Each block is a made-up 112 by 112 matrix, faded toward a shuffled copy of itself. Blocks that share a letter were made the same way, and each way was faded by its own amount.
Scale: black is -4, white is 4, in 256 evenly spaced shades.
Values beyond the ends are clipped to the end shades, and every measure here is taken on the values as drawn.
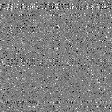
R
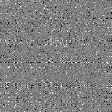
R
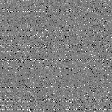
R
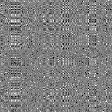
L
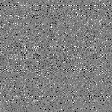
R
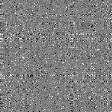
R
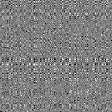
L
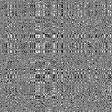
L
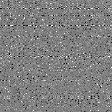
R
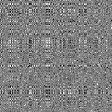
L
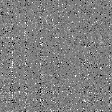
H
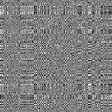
L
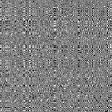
L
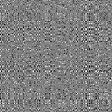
L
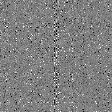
H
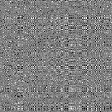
L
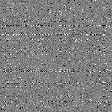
R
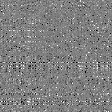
R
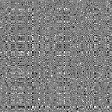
L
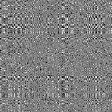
L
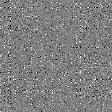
H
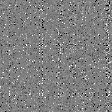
H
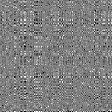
L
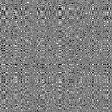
L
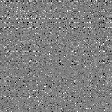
R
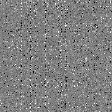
H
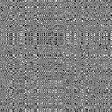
L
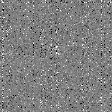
H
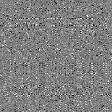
R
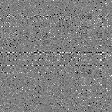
R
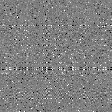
R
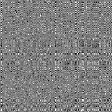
L
